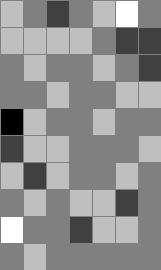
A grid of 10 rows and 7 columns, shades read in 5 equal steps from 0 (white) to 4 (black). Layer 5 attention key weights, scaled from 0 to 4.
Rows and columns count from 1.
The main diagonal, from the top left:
1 1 2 2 1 2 2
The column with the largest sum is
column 7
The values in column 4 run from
1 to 3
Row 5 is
4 1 2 2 1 2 2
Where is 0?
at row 1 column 6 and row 9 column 1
